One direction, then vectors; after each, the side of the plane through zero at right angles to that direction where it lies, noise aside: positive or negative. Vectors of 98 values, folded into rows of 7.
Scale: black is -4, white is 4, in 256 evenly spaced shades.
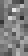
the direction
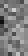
positive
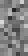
negative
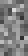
positive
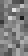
positive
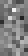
positive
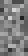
positive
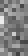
negative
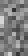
negative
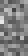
negative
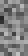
positive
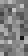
positive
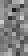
negative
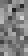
negative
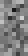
negative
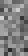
positive
